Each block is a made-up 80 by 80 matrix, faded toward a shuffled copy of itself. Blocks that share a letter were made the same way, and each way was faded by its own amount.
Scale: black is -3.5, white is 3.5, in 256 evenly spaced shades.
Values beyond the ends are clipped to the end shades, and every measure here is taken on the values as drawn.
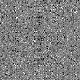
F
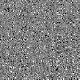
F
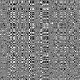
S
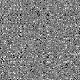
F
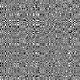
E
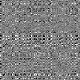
E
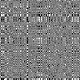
S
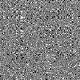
F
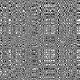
E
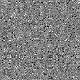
F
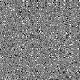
F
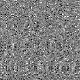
F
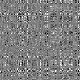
E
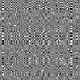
S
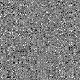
F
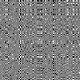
S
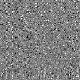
F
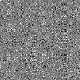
F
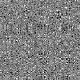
F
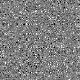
F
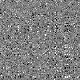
F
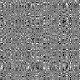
E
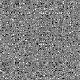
F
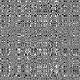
E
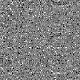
F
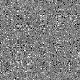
F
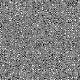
F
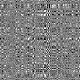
E
